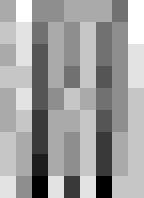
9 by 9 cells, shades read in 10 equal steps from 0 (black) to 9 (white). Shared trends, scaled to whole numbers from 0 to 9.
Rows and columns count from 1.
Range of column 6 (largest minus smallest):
2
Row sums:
56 55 52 50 51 49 48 47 45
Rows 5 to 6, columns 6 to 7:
6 4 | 7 3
